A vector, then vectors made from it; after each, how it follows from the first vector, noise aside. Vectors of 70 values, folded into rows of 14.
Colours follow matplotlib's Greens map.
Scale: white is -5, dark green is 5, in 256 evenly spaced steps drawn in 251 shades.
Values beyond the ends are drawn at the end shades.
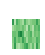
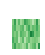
reversed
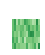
reversed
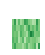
reversed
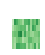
sign-scrambled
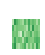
sign-scrambled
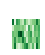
scaled up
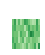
reversed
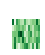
scaled up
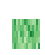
reversed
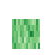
reversed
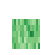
reversed
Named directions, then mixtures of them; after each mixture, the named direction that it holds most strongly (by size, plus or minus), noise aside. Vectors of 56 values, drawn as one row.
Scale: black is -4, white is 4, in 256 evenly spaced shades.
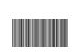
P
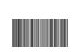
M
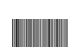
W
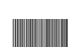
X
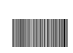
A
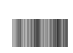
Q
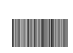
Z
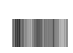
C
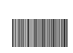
Z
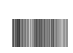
C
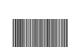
X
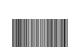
M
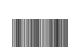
Q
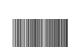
X
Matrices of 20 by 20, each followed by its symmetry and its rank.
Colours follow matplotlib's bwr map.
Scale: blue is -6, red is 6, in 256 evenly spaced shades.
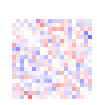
antisymmetric, full rank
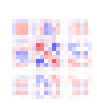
symmetric, rank two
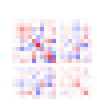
symmetric, rank three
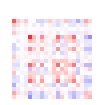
symmetric, rank three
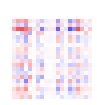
neither, rank two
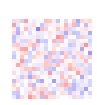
neither, full rank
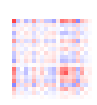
symmetric, rank two
